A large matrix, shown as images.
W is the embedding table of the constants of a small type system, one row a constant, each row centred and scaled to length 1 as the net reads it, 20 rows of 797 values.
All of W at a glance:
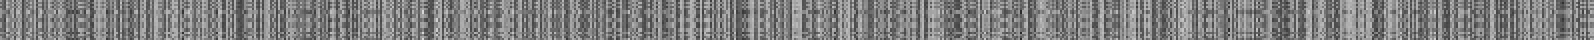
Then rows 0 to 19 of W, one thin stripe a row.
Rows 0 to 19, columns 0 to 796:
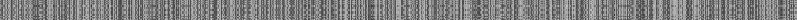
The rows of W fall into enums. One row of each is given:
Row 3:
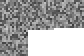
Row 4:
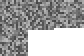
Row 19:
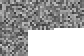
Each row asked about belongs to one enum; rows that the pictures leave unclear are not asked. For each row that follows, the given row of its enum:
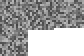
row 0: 4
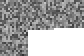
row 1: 3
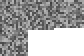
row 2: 4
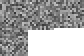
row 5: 19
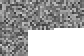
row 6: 19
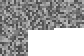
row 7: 4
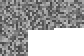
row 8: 4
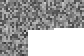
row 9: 3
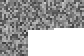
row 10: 3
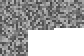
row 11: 4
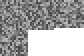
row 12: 4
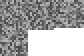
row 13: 4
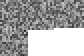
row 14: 3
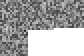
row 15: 3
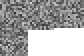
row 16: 19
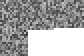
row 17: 3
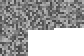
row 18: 4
